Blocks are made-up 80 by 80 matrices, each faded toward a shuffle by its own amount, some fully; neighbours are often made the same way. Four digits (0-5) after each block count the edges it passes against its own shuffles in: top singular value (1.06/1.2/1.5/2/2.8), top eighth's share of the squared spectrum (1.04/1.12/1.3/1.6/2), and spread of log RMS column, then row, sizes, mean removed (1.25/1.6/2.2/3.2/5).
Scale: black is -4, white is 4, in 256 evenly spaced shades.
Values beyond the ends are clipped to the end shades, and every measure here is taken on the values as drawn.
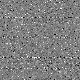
2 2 0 2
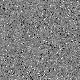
1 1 0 0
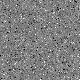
2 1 0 0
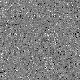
3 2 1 0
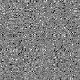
4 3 2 2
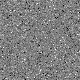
0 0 0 0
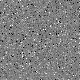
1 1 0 0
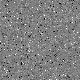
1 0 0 0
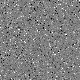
0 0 0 0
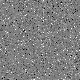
0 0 0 0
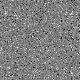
1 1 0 1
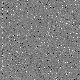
2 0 1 0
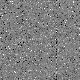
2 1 1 0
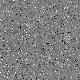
0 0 0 0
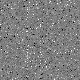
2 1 1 0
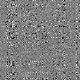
3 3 3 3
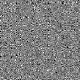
4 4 2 2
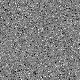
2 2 0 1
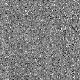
3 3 1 1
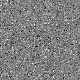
2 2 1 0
